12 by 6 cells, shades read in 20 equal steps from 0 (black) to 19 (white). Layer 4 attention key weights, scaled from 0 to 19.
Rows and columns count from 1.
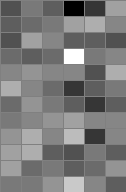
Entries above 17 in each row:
0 0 0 1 0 0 0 0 0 0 0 0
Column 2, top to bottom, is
9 8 12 7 11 10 11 10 13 13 8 9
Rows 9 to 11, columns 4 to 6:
14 4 10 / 6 9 7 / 7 8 11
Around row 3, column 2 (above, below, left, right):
8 7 6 10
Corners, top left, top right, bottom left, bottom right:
6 12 9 7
